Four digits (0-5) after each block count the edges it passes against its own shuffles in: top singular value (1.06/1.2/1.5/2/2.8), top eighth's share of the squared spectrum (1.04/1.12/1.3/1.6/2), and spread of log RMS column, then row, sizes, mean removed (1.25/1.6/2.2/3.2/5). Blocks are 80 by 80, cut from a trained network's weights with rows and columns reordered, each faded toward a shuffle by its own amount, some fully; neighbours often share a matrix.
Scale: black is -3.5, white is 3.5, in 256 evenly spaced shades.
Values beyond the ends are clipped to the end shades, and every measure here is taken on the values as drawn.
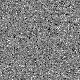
0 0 0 0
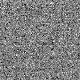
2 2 1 0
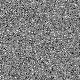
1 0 0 0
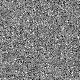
0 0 0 0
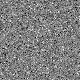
0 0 0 0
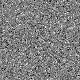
1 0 0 0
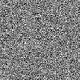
3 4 2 0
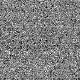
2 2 2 0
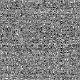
2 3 3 1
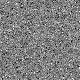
0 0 0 0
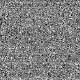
2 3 2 0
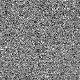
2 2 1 0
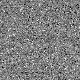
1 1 0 0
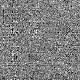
2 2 2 0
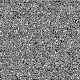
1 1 1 0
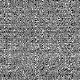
3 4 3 1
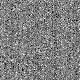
2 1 0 0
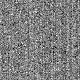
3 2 0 1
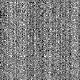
4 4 2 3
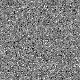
1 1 1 0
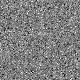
0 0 0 0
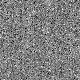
1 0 0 0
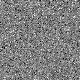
1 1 0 0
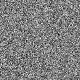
2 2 0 0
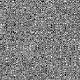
3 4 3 2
